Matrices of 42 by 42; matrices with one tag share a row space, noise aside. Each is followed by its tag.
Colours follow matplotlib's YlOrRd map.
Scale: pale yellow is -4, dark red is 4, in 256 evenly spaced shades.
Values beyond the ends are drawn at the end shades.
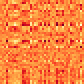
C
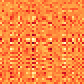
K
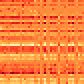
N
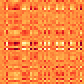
C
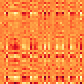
C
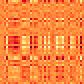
C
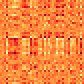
C
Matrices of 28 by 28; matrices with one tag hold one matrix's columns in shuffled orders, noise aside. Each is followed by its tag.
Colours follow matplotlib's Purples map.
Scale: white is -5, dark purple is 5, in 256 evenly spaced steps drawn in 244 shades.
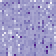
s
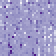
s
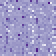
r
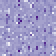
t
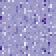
t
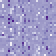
t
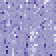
s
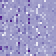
t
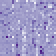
s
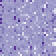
t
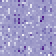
t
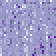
s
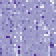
s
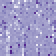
s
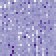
s
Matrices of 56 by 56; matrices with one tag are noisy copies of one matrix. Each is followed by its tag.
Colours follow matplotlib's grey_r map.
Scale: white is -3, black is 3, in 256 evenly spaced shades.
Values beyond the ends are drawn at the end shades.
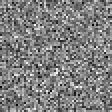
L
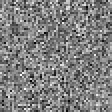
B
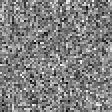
B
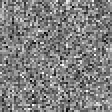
B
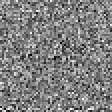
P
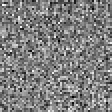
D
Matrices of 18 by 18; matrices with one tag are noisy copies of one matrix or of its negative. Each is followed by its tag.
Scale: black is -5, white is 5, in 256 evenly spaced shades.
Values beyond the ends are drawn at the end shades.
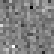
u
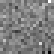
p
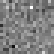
u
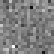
u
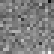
p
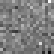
p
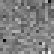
p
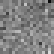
p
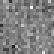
u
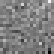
p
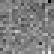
p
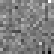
p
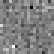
u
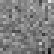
p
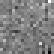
p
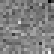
p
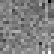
p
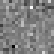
u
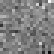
p
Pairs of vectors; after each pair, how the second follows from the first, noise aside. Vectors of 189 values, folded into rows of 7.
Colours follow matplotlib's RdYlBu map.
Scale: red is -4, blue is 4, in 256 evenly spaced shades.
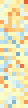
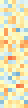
shuffled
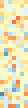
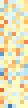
shuffled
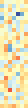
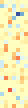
partly zeroed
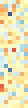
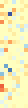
partly zeroed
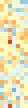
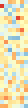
shuffled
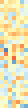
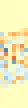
partly zeroed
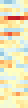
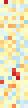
shuffled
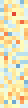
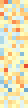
shuffled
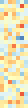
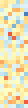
shuffled
